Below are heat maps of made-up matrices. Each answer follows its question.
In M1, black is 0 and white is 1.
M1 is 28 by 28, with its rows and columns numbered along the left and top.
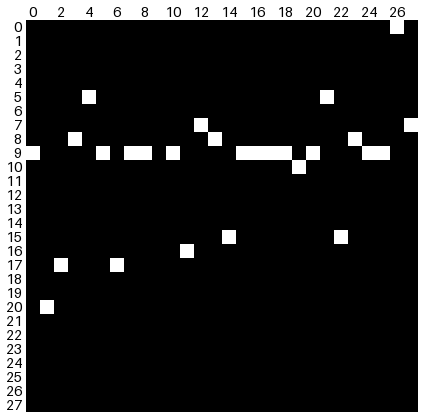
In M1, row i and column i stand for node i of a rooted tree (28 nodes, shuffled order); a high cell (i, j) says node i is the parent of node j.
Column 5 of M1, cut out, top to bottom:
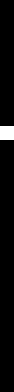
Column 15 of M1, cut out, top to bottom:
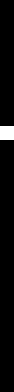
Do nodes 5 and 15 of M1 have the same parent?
yes
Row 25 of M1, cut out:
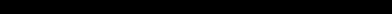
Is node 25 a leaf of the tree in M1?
yes
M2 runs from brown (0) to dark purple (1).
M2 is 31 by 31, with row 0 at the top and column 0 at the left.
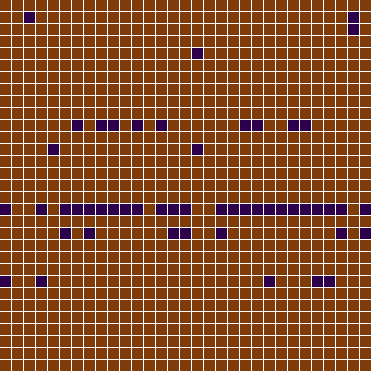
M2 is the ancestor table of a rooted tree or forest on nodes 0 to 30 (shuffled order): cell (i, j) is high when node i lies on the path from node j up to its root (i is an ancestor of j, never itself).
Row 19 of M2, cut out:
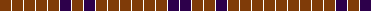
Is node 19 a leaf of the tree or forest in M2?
no
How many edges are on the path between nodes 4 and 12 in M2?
1
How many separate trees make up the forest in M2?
3
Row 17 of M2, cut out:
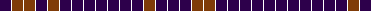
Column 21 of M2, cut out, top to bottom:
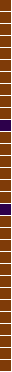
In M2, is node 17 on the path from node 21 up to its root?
yes
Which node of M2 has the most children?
10
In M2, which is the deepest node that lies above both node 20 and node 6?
10
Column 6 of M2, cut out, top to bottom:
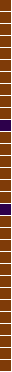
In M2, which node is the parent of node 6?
10
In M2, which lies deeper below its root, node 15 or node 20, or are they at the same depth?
the same depth
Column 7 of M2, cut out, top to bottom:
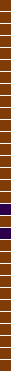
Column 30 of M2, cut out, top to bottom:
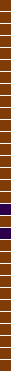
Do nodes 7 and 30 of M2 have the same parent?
yes
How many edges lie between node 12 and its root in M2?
0
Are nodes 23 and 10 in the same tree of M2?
yes
